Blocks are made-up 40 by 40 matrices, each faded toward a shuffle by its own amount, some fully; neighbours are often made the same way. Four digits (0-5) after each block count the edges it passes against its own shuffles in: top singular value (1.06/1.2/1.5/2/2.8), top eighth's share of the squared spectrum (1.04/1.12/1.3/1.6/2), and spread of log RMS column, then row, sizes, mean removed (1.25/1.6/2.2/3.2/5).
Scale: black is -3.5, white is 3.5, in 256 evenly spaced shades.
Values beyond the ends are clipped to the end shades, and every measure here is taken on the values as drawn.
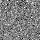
1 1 0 0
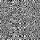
3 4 2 2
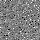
0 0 0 0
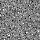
1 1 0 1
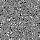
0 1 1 0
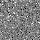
0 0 1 0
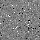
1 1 0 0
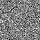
0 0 0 0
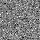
0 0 0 0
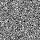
0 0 0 0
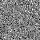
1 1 0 0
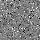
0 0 0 0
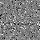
2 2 1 0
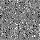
1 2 0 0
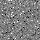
1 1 0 0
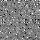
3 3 0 1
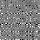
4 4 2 3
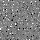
1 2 0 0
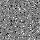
1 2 1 0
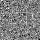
0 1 0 0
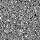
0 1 0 0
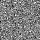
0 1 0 0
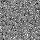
0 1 0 0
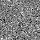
0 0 0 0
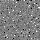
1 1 0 0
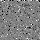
2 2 0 1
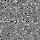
2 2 0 2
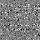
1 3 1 2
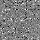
1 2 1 2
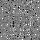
2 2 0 0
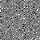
3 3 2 0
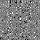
3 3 2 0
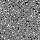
1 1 0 0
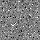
2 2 0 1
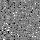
2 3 1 0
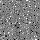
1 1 0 0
